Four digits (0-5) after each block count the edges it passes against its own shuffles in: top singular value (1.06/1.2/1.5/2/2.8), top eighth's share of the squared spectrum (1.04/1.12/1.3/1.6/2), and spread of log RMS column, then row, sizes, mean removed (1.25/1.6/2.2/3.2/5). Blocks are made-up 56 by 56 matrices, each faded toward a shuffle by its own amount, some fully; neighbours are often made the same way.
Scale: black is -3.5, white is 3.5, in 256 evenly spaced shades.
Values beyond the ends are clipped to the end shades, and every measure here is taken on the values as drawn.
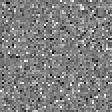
3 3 1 1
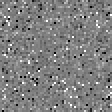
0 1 1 0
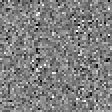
1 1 2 0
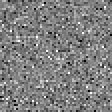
0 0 0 0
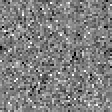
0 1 0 0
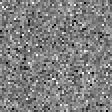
0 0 0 0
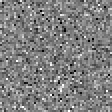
0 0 0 0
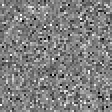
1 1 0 0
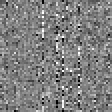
2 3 3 0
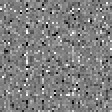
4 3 2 1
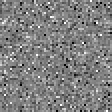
2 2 1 0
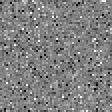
0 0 0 0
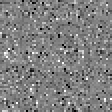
3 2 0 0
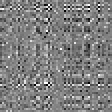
5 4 3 3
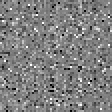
3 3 1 1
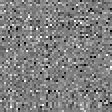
4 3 1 2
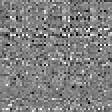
4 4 2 3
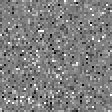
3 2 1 0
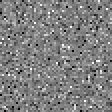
2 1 0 0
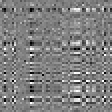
5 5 4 4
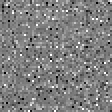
3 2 1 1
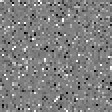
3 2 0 0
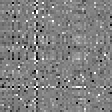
4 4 2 2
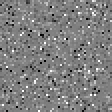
0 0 0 0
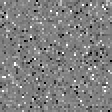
2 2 0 0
